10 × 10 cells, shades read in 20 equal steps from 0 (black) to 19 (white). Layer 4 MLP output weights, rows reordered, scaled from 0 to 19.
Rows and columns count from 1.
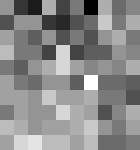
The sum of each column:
111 102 98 109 111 98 104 99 95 102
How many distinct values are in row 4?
7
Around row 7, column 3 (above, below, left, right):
8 11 12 15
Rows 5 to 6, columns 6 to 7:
12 10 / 7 19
